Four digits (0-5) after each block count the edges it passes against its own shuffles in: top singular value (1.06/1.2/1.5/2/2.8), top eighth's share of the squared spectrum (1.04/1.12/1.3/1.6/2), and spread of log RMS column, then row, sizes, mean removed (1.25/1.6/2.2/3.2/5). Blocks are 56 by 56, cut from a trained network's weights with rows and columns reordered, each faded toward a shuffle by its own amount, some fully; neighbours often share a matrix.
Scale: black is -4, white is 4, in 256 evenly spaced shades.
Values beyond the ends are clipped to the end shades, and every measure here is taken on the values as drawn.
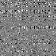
3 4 2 3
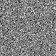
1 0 0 0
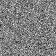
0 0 0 0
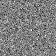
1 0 0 0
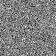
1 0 0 0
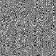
3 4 2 2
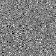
2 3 1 1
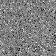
1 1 0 0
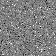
0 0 0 0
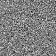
0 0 0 0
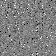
2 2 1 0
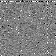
3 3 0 1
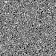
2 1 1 0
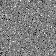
0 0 0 0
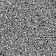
1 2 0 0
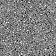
0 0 0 0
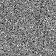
1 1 0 0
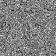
2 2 0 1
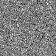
1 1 0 0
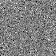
0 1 0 0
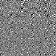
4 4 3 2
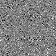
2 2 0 1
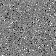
1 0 0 0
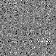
2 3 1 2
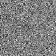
3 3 0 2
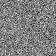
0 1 0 0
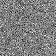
2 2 0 1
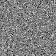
1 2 0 0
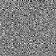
3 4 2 3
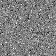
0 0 0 0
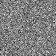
0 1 0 0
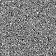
1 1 0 0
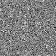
2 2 0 1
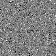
0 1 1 0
